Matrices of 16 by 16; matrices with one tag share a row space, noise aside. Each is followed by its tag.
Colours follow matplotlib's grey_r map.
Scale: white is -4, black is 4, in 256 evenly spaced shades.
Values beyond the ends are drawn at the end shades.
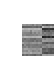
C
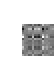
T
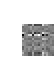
T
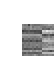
C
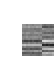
C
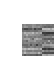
C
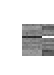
C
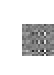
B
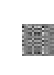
T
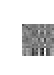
B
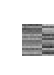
C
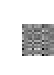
T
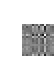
B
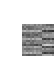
C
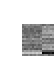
C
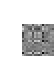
T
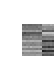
C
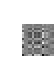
T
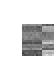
C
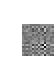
B
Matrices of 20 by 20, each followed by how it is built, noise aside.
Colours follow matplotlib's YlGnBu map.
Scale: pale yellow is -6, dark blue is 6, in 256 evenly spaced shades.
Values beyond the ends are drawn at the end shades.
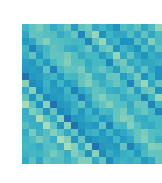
Toeplitz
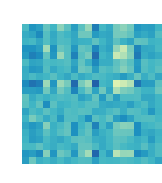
low rank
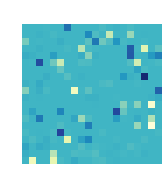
sparse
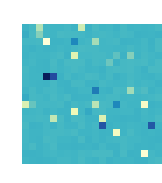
sparse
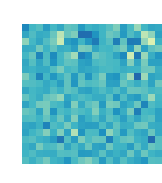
low rank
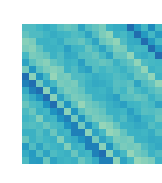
Toeplitz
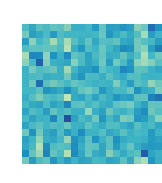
low rank
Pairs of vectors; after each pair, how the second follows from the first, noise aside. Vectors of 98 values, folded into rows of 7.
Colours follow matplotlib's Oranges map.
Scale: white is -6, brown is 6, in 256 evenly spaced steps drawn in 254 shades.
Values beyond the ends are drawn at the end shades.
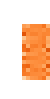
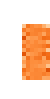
reversed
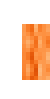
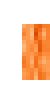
reversed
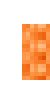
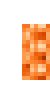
scaled up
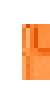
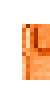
scaled up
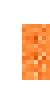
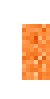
copied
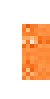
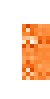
scaled up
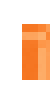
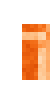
scaled up
